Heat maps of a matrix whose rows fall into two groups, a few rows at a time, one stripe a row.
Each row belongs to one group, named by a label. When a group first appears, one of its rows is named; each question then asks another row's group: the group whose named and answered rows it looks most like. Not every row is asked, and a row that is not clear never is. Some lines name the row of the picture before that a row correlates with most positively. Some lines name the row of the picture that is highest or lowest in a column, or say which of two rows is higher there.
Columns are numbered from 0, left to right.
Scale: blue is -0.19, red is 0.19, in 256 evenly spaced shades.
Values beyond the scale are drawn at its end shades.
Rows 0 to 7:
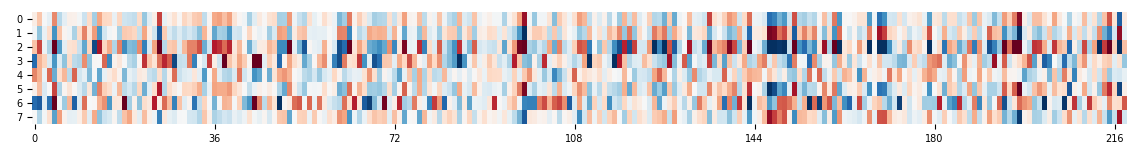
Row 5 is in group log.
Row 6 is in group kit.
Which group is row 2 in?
log
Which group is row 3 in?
kit
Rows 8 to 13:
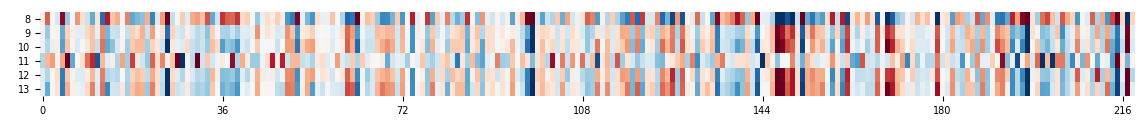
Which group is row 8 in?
log
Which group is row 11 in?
kit
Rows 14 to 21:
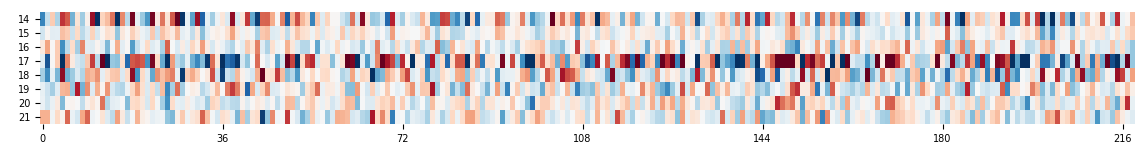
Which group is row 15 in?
kit
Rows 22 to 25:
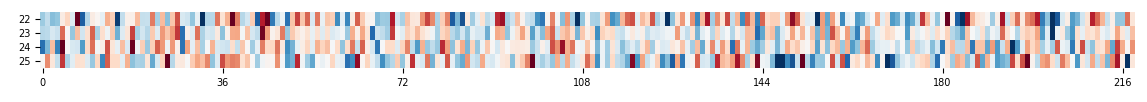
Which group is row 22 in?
kit
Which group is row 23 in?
kit
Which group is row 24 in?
kit
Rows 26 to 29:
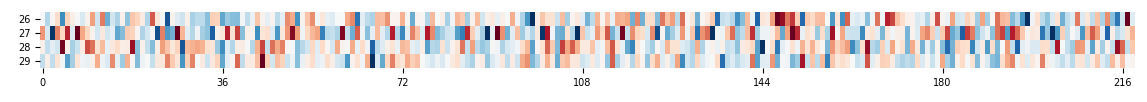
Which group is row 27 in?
kit
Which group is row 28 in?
kit
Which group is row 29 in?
kit
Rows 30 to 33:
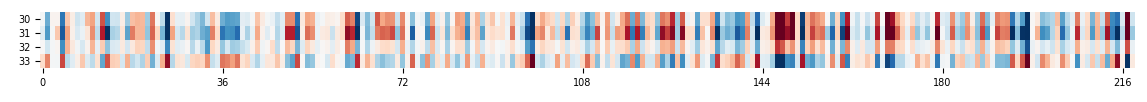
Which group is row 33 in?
log
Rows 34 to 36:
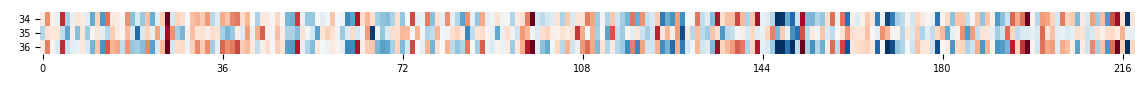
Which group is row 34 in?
log
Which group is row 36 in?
log
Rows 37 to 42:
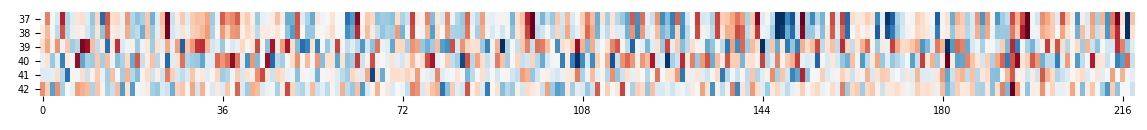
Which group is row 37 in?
log
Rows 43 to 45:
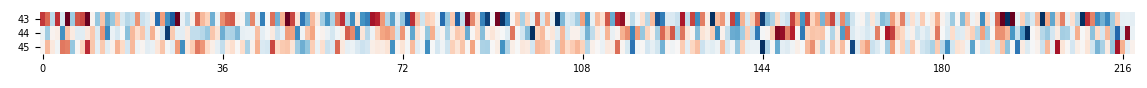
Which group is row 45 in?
kit
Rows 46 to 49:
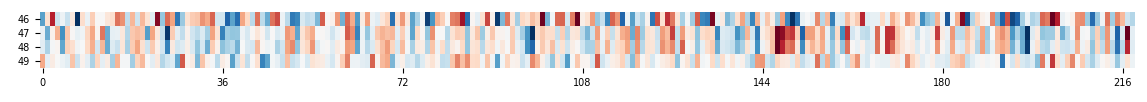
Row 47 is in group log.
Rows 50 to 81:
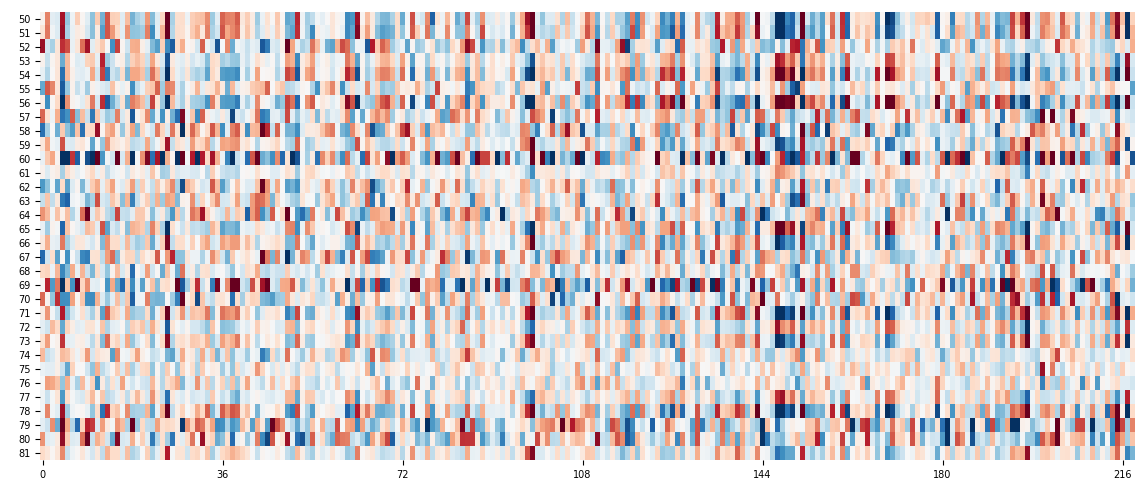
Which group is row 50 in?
log
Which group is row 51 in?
log
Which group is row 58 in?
kit
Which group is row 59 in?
log
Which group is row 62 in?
kit
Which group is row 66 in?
log
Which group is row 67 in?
kit
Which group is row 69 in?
kit
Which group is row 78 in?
log
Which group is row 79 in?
kit
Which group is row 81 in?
log
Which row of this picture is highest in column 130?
69
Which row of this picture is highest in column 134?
60
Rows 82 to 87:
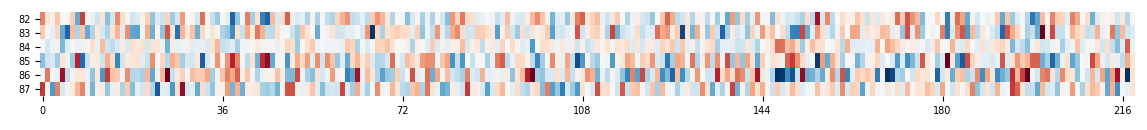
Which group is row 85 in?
kit
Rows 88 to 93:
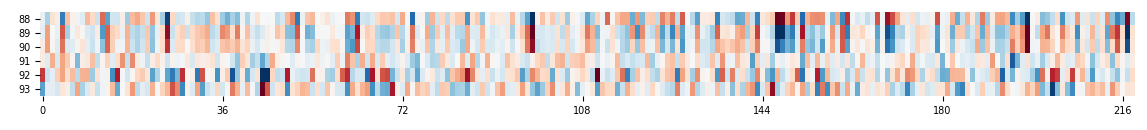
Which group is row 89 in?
log
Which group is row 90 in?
log
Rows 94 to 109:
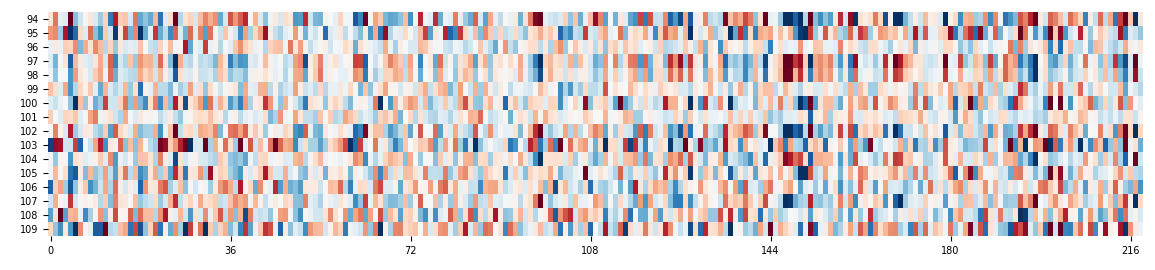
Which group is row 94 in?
log
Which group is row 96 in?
kit
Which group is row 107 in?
log
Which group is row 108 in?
kit
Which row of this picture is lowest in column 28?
103
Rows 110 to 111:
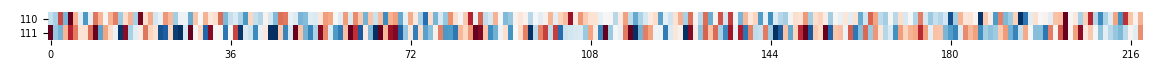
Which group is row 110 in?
kit
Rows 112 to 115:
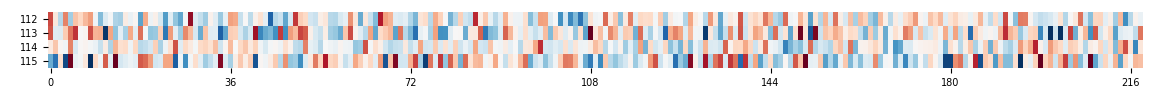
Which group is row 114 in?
log
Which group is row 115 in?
kit
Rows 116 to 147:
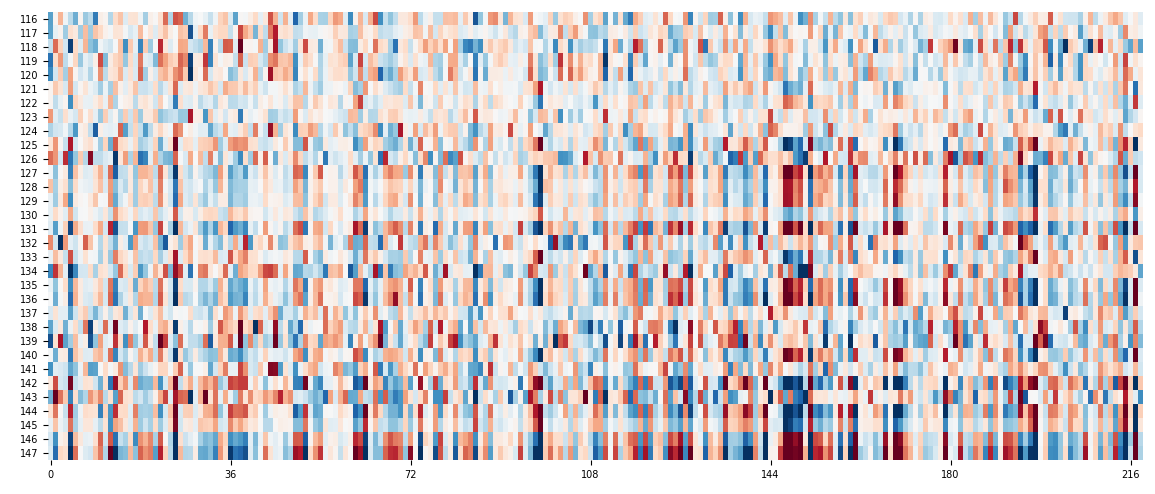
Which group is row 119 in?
kit
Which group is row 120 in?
kit
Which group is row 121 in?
log
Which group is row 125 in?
log
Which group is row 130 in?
log
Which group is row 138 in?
kit
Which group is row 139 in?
kit
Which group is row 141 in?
kit
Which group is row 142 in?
log
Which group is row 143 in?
kit
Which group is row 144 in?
log
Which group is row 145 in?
log
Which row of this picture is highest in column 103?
139
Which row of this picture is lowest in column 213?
142
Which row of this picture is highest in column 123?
134
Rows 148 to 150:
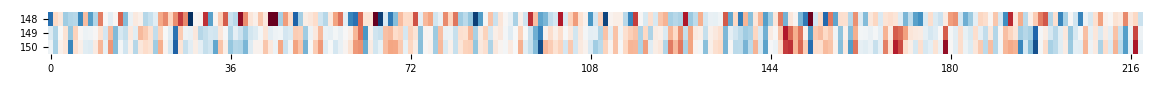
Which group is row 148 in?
kit
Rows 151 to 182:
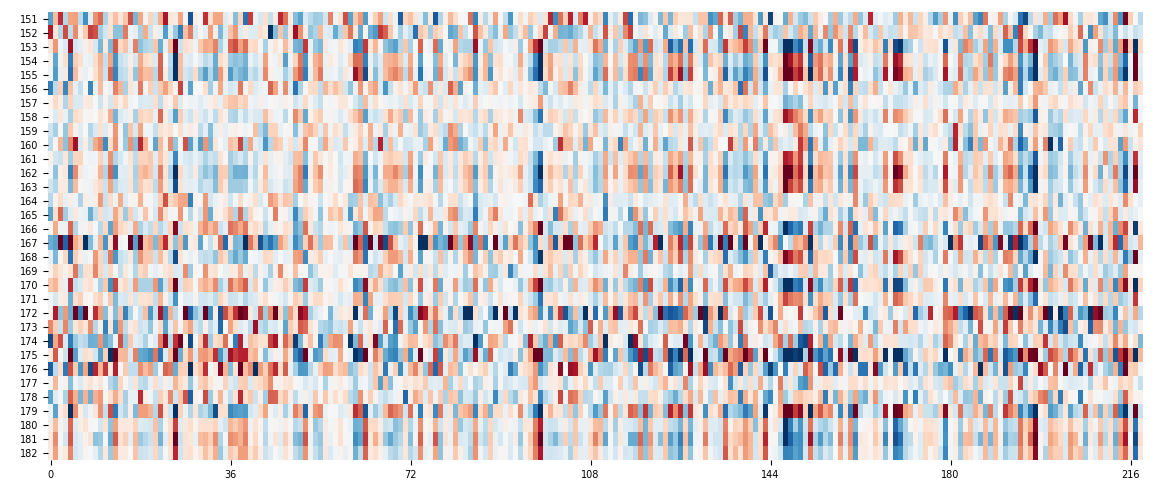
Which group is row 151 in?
kit
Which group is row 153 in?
log
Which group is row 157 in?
log
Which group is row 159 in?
kit
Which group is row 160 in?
kit
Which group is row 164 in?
kit
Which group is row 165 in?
kit
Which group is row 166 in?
log
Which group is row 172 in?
kit
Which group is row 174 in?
kit
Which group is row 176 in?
kit
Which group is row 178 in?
kit
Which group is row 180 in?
log
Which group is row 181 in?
log
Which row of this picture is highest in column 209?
172
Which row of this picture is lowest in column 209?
167
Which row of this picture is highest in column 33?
175
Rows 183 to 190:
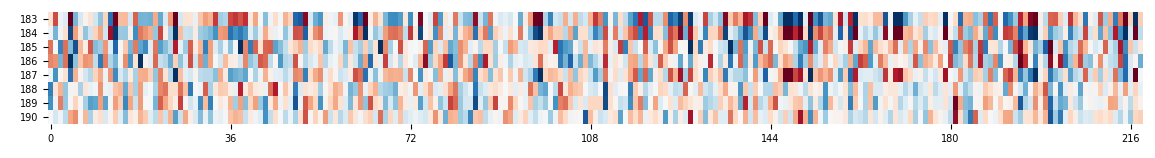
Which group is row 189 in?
kit
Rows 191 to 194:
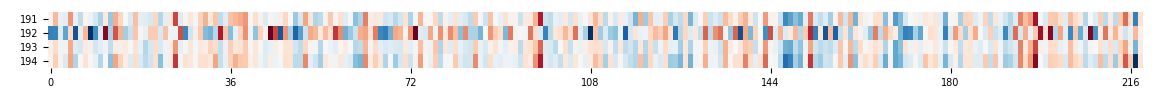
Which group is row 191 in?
log
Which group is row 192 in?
kit
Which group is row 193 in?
log
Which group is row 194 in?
log
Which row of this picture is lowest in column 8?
192
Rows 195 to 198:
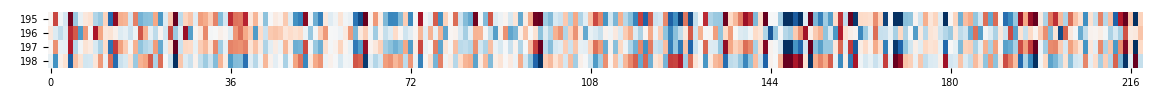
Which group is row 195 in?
log
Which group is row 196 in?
kit
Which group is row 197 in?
log
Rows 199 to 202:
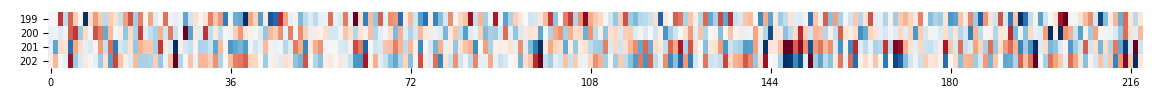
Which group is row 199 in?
kit
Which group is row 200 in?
kit
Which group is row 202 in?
log
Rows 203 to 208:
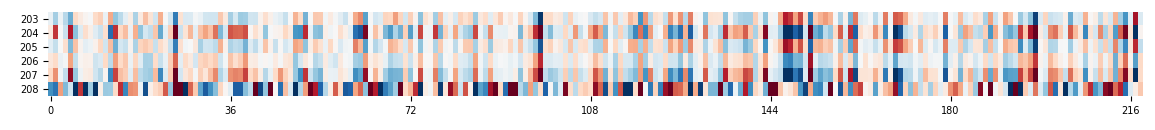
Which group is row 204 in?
log
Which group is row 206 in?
log
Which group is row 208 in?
kit
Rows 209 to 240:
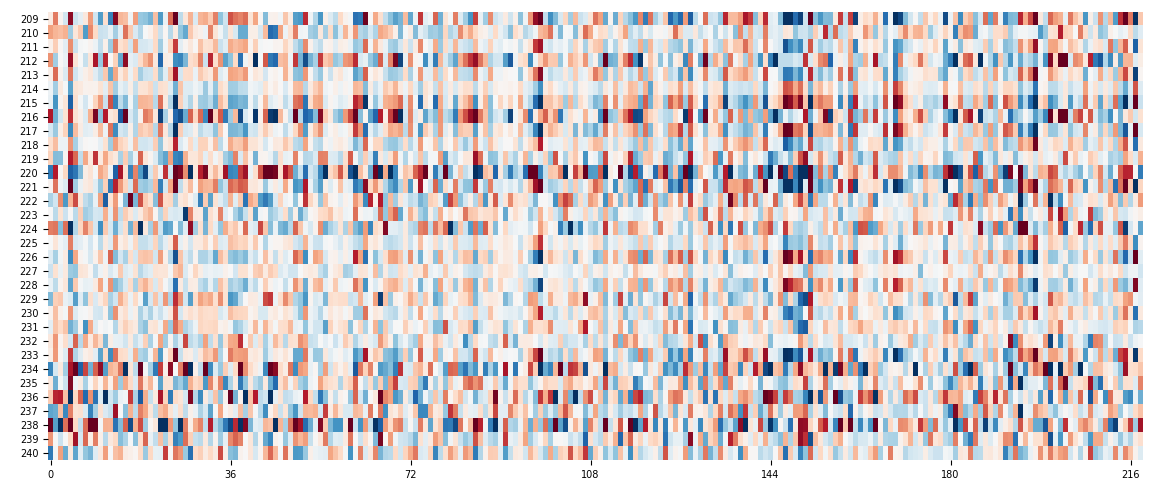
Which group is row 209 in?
log
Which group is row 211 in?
log
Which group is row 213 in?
log
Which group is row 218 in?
log
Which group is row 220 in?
kit
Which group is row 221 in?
log
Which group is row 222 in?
kit
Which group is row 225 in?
log
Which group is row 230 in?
log
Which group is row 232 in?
kit
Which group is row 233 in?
log
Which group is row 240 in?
kit
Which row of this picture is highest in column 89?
236
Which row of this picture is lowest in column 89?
238
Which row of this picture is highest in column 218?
238
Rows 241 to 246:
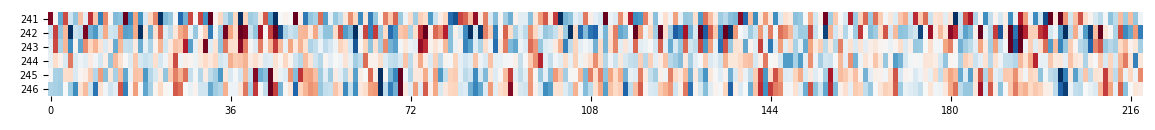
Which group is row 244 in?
log
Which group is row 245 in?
kit
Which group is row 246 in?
kit
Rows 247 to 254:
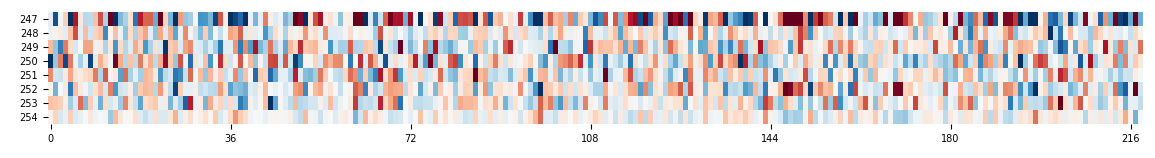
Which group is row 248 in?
kit
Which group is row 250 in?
kit
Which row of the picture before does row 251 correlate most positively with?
241
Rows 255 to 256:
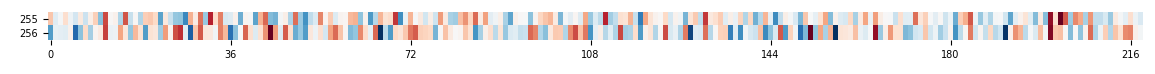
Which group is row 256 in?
kit
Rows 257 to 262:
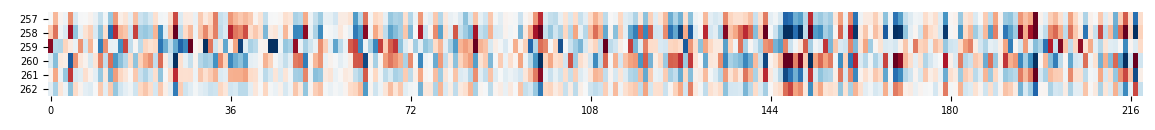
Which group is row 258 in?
log
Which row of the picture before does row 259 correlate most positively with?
255
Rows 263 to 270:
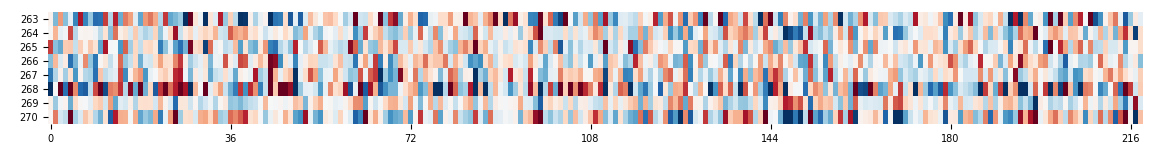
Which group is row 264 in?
log
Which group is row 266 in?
kit
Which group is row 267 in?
kit
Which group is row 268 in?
kit
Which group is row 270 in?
log
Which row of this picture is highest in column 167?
269
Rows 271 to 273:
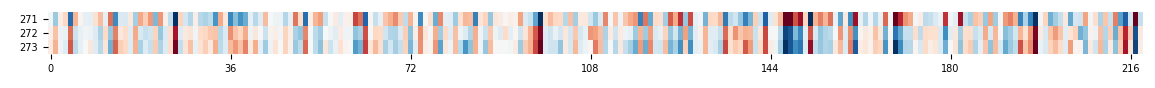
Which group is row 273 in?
log
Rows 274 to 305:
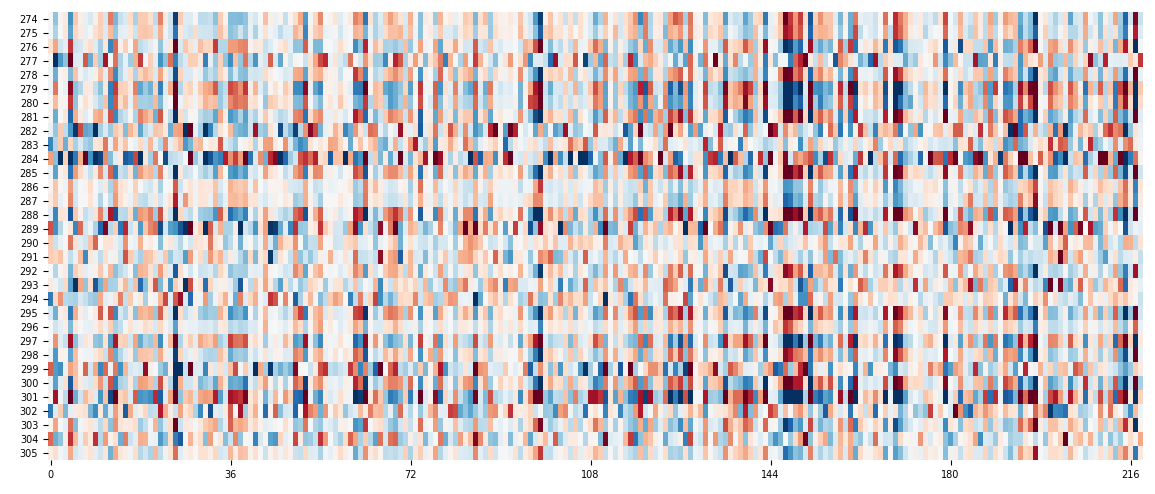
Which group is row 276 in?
log
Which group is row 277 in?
kit
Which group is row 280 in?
log
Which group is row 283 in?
kit
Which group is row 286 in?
log
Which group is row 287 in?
log
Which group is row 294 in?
kit
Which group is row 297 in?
log
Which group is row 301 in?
log
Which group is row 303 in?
log
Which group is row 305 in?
log
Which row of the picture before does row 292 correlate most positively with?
271
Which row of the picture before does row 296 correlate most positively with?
271
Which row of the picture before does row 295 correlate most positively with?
271
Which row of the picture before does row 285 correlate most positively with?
271
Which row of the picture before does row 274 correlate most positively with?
271
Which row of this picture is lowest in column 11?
302
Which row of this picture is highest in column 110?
301
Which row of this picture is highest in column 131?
289
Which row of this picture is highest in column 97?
301
